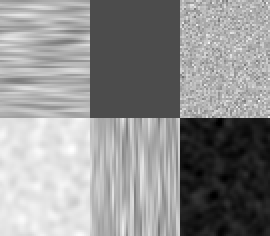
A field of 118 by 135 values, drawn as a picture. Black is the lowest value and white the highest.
It is made of 2 by 3 panels. Panel 1,1: high, streaked across. Panel 1,2: low, flat. Panel 1,3: high, fine-grained. Panel 2,1: very high, blotchy, faint in contrast. Panel 2,2: high, streaked downward. Panel 2,3: very low, blotchy, faint in contrast.
